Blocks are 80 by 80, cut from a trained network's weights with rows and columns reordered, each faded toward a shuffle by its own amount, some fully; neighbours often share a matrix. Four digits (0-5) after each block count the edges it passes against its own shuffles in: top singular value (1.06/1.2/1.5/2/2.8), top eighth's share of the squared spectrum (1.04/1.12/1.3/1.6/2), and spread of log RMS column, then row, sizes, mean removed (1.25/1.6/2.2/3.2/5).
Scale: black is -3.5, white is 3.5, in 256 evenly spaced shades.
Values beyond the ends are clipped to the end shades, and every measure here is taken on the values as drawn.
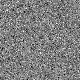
1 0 0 0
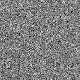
3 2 1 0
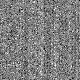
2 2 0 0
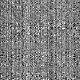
4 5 2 3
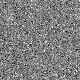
0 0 0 0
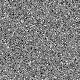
0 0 0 0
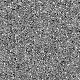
0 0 0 0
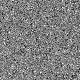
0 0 0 0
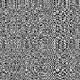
4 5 3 3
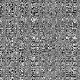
4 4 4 2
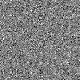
3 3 1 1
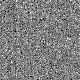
0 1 0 0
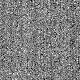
2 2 0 0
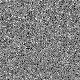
0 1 0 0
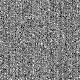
2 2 0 0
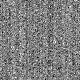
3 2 0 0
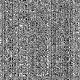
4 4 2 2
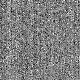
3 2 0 1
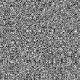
4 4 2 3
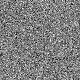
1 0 0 0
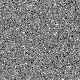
1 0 0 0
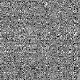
3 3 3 1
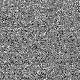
3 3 1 1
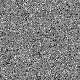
1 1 0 0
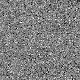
2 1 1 0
